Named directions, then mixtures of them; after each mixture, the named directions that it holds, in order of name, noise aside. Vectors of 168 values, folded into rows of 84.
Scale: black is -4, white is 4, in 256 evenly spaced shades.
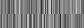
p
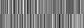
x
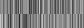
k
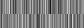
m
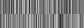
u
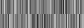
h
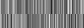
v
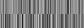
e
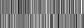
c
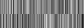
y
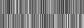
h, m, u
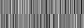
c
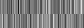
c, k, p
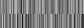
e, y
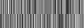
e, u, x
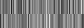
c, u, y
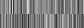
y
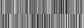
h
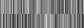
y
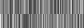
k, v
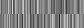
h, x, y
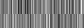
c, v, x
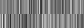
k, p, y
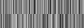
e, m, u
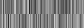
h, k, u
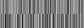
e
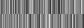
c, m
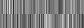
m, y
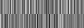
c, u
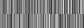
h, u, v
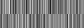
m
